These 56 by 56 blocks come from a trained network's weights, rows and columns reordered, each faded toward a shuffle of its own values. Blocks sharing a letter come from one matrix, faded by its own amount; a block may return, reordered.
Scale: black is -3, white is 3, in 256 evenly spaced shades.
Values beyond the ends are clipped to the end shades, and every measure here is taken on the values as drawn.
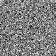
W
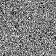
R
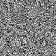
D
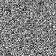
W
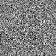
D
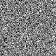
W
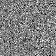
W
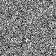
R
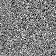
R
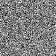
W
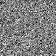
W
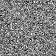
R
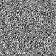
D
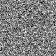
W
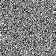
R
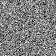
R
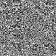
D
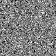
W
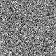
W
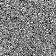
R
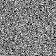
W
